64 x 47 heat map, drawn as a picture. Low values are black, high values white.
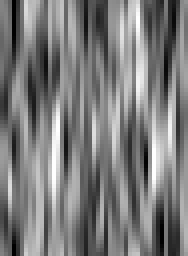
Histogram: bell-shaped. Slope: none. Grain: streaks running down.
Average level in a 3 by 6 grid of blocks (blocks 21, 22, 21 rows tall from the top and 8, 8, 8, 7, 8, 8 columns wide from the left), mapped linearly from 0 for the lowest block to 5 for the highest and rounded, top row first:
1 2 2 2 5 0 / 2 4 2 4 3 4 / 2 5 1 2 3 1
